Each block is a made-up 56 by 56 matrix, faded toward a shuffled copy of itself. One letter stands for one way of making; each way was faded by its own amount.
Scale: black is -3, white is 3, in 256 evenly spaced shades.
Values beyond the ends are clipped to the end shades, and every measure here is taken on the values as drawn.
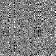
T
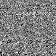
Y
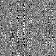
T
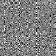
T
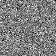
Y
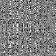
T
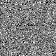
Y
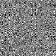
T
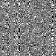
T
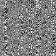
T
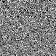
Y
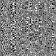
T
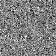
Y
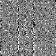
T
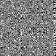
T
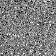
Y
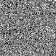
Y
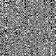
T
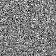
Y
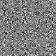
T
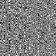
T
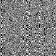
T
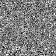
Y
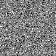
Y
